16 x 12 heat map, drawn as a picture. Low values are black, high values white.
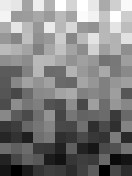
On average the colour sits 50% of the way up the scale. There are no regular stripes. Values rise toward the top.
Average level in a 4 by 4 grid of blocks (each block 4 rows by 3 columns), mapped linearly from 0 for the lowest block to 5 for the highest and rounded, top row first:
4 4 5 5 / 3 3 3 3 / 1 2 2 2 / 0 0 0 0
